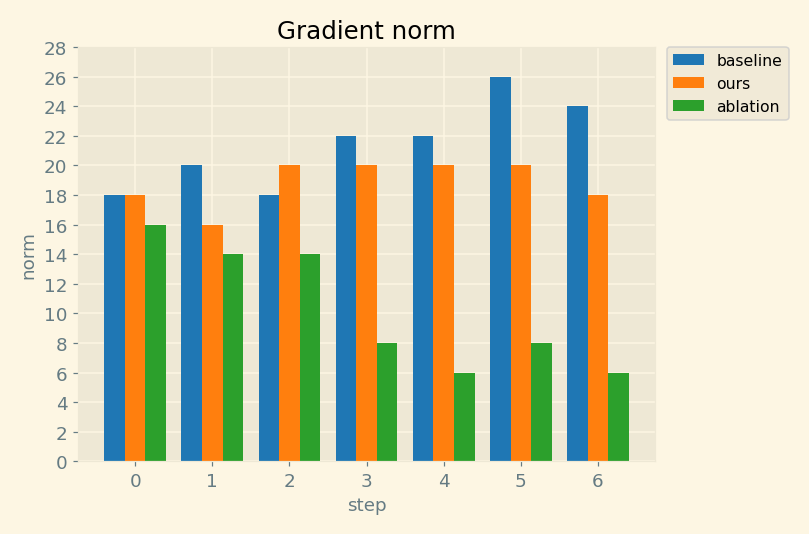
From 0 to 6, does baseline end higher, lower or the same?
higher
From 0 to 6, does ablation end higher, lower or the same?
lower
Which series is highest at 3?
baseline
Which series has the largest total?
baseline
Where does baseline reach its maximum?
5
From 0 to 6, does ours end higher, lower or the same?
the same
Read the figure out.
Title: Gradient norm
x-axis: step, ticks 0 1 2 3 4 5 6
y-axis: norm, ticks 0 2 4 6 8 10 12 14 16 18 20 22 24 26 28
Legend: baseline, ours, ablation
Values:
baseline: 18 20 18 22 22 26 24
ours: 18 16 20 20 20 20 18
ablation: 16 14 14 8 6 8 6
